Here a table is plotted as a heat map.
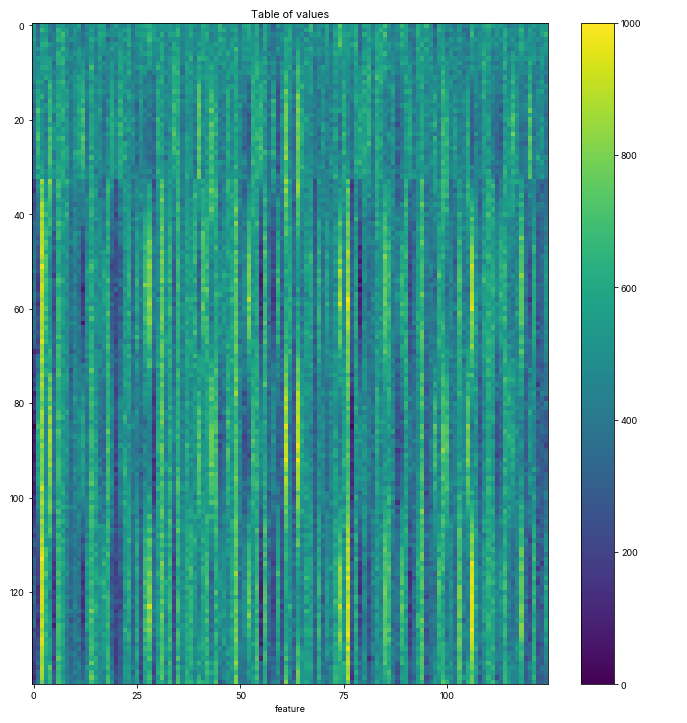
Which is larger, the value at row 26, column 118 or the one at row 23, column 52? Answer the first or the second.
the first
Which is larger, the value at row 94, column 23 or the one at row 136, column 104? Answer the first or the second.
the first
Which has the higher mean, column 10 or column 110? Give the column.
110
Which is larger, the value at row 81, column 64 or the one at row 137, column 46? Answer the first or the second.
the first
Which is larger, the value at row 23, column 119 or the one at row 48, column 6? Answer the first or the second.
the second
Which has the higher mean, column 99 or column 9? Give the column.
99
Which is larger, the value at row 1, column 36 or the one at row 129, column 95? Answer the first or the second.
the first
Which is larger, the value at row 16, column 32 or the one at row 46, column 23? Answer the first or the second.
the second
